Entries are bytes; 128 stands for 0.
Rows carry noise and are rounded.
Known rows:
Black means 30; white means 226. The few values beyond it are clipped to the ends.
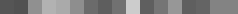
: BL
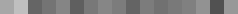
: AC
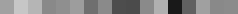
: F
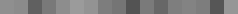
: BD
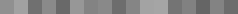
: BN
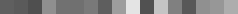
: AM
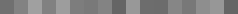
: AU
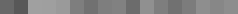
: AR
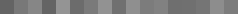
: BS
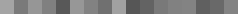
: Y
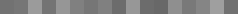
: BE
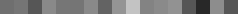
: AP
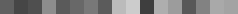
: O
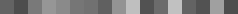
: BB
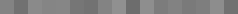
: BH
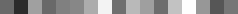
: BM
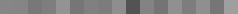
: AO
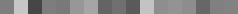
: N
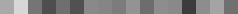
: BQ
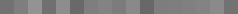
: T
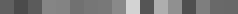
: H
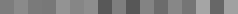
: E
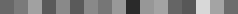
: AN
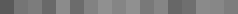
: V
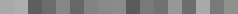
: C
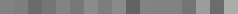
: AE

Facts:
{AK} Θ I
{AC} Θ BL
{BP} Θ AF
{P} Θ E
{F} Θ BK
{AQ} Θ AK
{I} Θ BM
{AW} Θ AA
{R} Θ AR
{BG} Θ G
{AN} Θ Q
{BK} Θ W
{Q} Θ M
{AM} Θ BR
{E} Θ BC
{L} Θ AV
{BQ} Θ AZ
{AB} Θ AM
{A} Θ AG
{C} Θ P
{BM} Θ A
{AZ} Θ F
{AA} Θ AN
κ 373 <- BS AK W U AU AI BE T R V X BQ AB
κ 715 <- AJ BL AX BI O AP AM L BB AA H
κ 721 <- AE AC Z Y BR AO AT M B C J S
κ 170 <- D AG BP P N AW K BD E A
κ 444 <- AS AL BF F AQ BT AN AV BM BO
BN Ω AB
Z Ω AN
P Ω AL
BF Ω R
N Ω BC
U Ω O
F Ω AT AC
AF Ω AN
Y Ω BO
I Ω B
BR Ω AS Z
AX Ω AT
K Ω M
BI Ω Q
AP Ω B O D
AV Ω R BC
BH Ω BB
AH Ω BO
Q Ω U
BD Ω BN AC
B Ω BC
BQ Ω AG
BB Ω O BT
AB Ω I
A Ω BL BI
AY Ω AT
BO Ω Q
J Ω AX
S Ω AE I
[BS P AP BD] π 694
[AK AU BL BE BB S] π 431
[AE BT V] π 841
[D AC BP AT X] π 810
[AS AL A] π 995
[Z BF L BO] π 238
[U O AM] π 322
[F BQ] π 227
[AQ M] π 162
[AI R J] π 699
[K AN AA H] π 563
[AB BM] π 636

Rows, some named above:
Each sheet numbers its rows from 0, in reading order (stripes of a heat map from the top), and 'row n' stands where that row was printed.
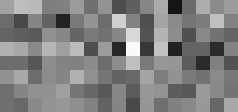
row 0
F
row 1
U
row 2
H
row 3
AX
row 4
AP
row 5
S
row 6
BK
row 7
BR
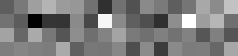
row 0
M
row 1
AQ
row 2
AH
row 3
Z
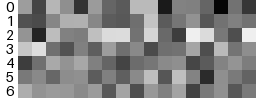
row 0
BI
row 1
BL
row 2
A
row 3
AW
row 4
W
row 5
AA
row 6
AY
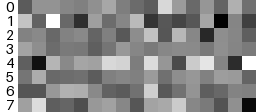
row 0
AV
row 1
BO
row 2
AA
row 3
BG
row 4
AG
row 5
R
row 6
BL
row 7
AB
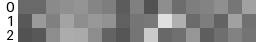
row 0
BR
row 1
BC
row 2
BL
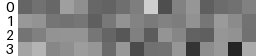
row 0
AJ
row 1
BG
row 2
BK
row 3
AT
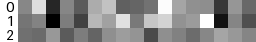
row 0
B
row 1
I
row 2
BT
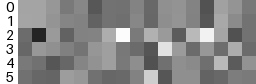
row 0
AZ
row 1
AZ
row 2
BM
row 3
AV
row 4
K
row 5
AJ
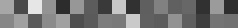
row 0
Q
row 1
L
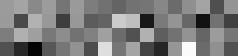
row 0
J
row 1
BI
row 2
BF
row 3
AK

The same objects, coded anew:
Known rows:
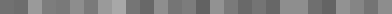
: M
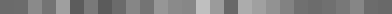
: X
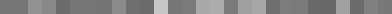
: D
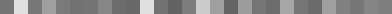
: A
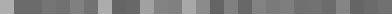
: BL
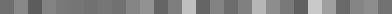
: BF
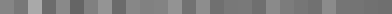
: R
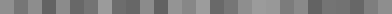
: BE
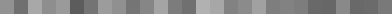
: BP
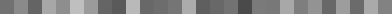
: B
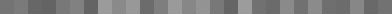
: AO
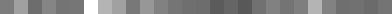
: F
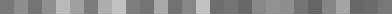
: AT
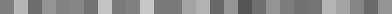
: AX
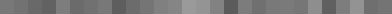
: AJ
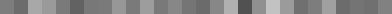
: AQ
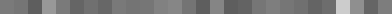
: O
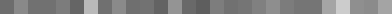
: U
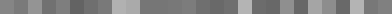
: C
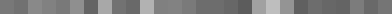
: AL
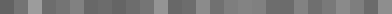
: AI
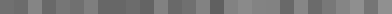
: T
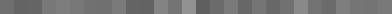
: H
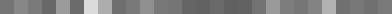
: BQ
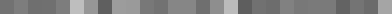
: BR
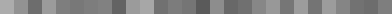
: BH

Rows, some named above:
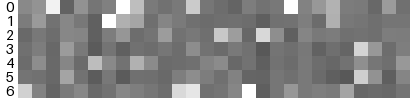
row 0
AN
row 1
F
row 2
AG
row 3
O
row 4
J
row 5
O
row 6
AM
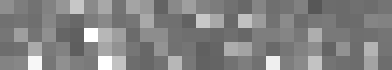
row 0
S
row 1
AG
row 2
F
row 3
AW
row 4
AN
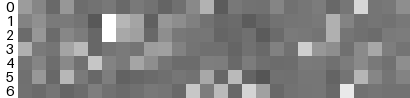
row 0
BB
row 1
F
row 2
F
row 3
BC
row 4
J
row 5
AP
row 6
AK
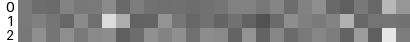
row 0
K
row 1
BQ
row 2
N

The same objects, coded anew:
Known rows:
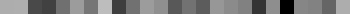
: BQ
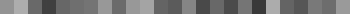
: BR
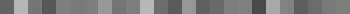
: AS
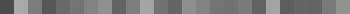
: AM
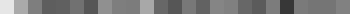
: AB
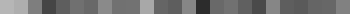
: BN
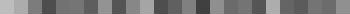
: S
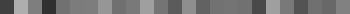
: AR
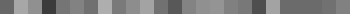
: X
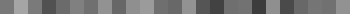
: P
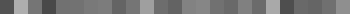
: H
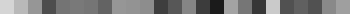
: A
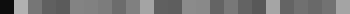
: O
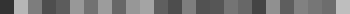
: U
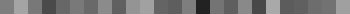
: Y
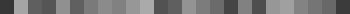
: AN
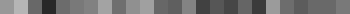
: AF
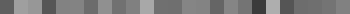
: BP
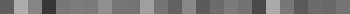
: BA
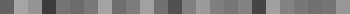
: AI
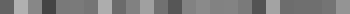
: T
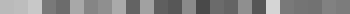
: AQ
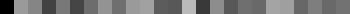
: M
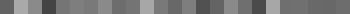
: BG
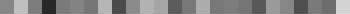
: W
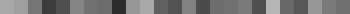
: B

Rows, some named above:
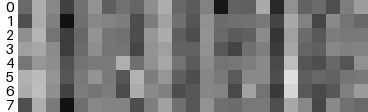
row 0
BO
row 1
BC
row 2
AV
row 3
N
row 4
AT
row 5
BM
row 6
AG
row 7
BC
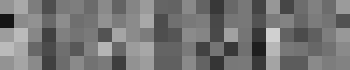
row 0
K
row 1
AW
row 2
AG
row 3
Z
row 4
N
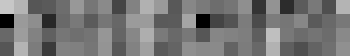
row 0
F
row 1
Q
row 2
C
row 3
BL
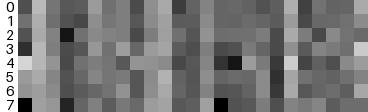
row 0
BB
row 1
AP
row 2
BC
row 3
U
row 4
A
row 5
BF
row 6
J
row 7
Q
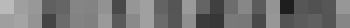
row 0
AX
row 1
AY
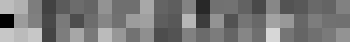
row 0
BN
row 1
M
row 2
AK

